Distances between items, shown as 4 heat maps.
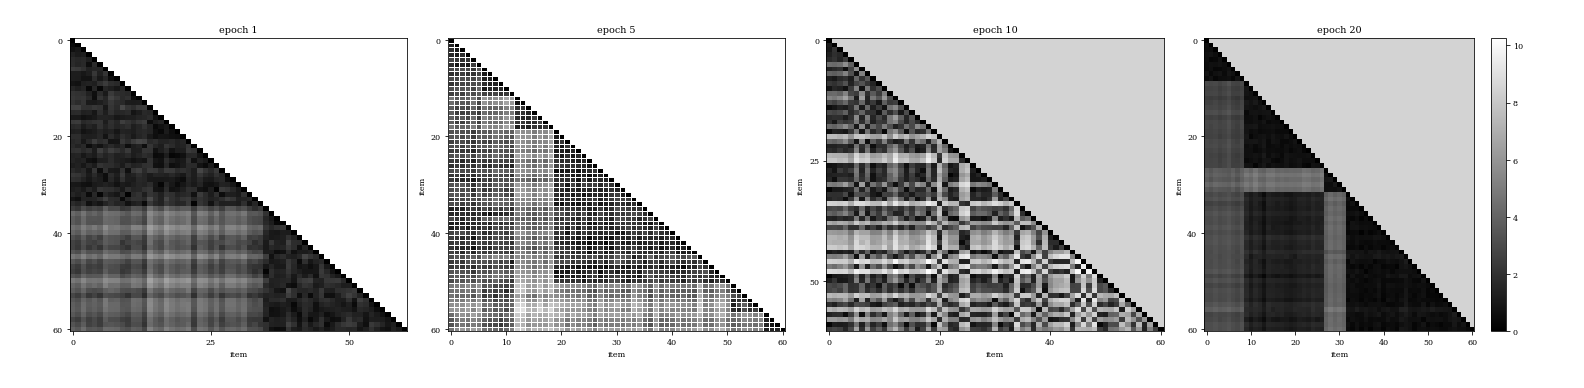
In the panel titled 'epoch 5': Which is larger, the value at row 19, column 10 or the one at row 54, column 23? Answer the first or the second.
the second
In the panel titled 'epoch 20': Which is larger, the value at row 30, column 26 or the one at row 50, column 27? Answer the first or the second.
the first
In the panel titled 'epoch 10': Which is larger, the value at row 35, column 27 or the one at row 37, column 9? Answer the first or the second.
the first
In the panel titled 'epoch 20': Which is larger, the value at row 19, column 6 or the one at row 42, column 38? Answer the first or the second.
the first
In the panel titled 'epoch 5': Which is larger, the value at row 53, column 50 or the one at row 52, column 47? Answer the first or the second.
the first
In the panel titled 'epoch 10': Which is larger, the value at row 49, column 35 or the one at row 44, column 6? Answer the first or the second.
the first
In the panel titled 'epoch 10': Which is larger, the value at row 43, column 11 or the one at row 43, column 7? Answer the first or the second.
the second
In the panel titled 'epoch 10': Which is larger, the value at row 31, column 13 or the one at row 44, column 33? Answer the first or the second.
the first
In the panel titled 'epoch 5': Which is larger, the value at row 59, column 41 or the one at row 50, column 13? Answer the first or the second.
the second
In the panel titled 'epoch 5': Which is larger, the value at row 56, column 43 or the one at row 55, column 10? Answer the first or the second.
the first
